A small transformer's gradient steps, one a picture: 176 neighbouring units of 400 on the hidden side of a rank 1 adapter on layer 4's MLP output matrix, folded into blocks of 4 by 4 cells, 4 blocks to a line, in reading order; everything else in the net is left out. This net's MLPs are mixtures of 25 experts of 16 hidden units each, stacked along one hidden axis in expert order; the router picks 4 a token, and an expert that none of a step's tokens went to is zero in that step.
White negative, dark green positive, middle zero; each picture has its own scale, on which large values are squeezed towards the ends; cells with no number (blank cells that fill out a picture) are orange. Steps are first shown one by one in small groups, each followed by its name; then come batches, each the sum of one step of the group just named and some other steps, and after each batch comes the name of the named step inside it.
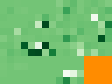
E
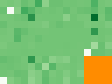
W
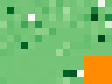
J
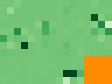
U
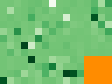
U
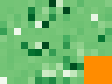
E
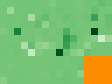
J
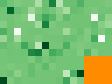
E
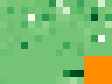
J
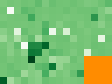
W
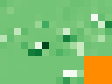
E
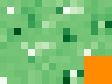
W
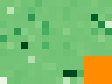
U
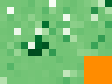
E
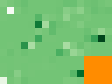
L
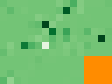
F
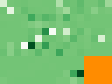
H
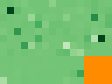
L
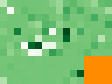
H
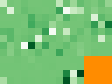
H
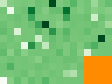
F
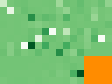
H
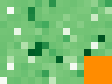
L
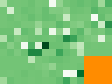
H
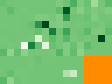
F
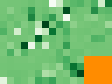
F
